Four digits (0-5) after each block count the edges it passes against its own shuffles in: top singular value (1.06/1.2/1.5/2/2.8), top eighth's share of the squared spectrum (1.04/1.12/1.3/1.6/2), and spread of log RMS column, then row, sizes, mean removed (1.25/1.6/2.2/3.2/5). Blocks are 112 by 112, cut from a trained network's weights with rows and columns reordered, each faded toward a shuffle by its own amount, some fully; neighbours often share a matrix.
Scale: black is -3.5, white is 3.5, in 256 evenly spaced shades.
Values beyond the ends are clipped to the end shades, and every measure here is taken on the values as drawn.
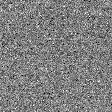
2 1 0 0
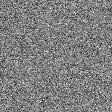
0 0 0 0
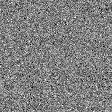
1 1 0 0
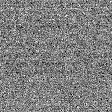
3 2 0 0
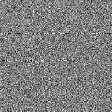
4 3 1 2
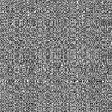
5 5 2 3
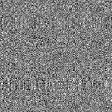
4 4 2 2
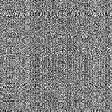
4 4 1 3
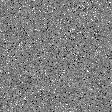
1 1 0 0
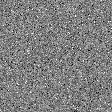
0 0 0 0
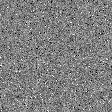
0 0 0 0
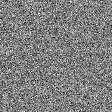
1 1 0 0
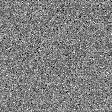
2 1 0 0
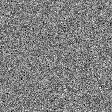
0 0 0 0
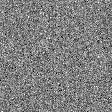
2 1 0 0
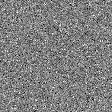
2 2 0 0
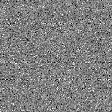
4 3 0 2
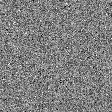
1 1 0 0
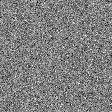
1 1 0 0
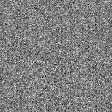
3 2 0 1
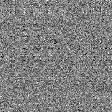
3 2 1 1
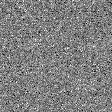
2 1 0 0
